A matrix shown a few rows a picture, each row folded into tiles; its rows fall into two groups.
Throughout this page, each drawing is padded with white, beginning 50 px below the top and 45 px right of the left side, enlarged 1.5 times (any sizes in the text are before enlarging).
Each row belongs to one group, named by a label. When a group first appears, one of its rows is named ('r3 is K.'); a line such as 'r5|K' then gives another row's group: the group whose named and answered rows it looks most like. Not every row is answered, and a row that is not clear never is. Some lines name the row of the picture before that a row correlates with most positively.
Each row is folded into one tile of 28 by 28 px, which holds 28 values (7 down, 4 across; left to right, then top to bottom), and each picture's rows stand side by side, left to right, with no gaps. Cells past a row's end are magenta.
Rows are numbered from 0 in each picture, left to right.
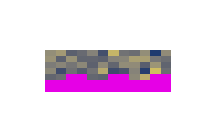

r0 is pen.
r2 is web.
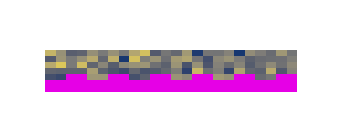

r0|pen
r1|pen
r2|pen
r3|web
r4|web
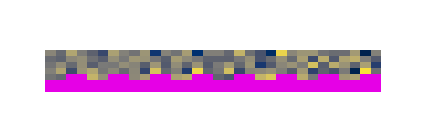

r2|web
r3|web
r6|pen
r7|web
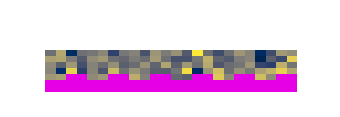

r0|web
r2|pen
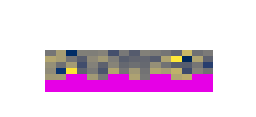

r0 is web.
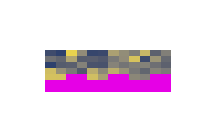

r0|pen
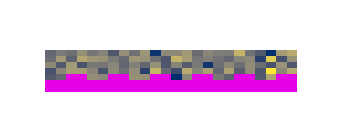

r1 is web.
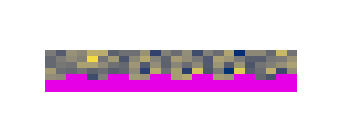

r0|pen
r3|web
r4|web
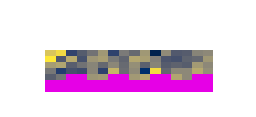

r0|pen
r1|web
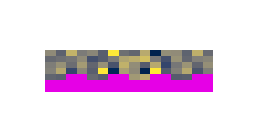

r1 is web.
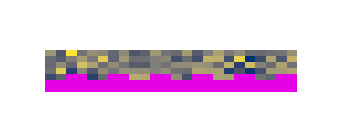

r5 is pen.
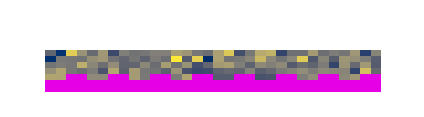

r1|web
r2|pen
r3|pen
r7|web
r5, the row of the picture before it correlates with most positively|1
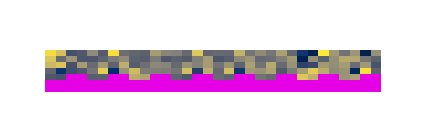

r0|pen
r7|web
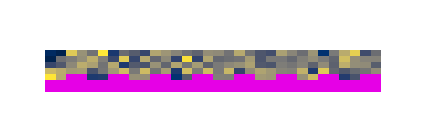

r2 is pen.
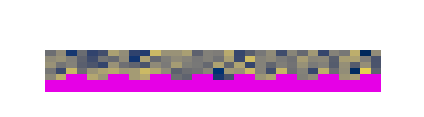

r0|web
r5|web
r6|web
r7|web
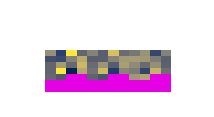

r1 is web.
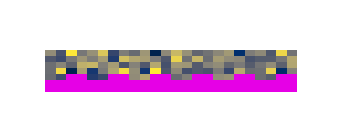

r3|pen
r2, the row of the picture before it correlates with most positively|2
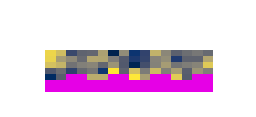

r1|web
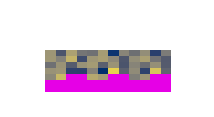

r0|pen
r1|web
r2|web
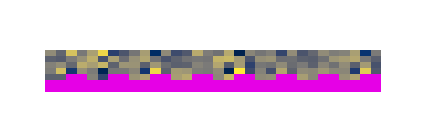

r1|pen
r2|web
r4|web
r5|web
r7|web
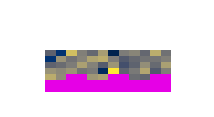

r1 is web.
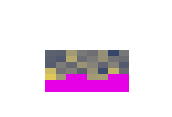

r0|pen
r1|web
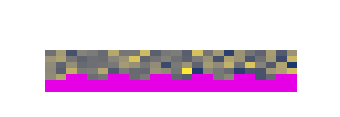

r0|web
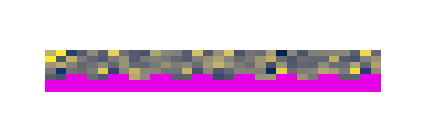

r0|pen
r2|pen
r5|web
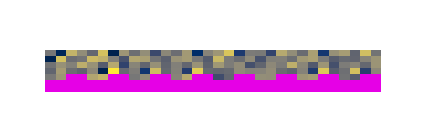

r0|pen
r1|web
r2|web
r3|web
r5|pen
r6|web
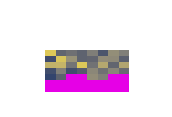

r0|pen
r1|pen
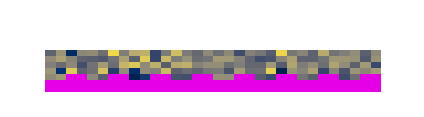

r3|pen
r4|web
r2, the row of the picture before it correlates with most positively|0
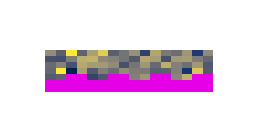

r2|pen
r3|web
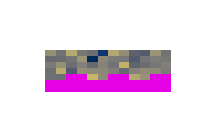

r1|pen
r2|pen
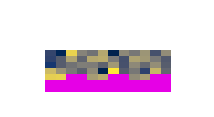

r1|web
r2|web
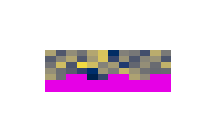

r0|pen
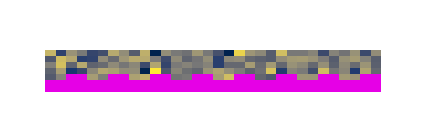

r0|pen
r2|web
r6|web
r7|web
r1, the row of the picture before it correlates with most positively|2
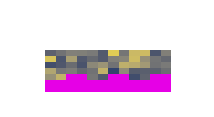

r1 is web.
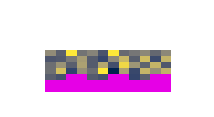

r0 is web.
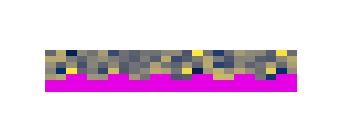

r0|web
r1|web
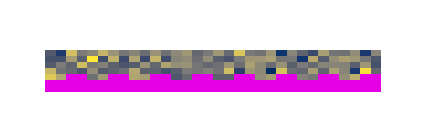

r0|pen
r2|pen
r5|web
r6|pen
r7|web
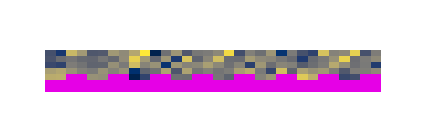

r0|pen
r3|pen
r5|web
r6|pen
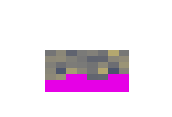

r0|web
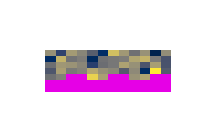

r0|pen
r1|pen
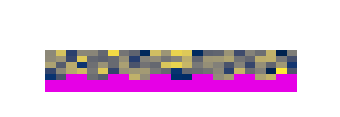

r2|pen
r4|web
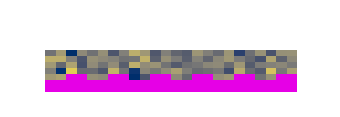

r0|web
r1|web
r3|pen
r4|web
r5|pen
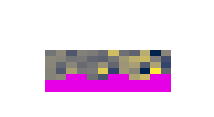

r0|web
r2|web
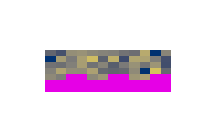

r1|pen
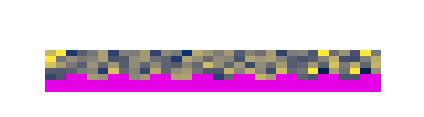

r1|web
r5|web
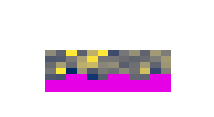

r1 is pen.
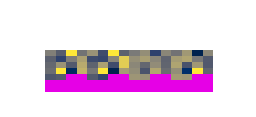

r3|web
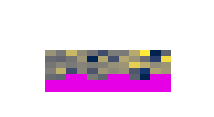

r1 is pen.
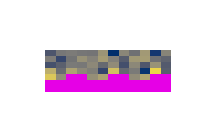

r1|web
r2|web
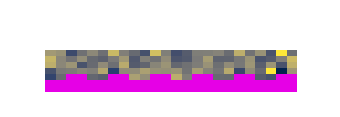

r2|pen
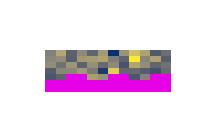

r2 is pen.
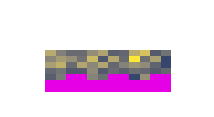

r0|pen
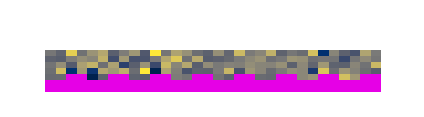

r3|pen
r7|pen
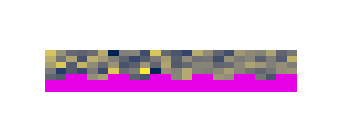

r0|pen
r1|web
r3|pen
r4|pen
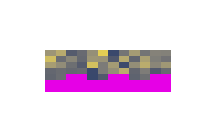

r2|pen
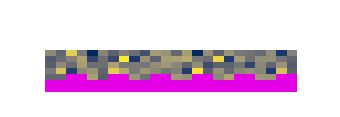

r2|pen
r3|web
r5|web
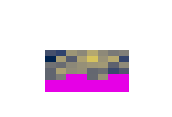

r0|pen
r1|pen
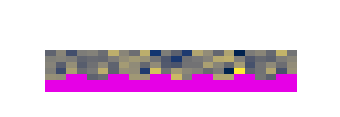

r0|web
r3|pen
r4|web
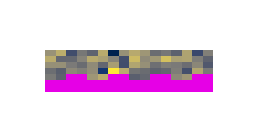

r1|web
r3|web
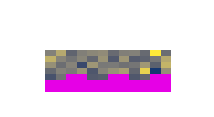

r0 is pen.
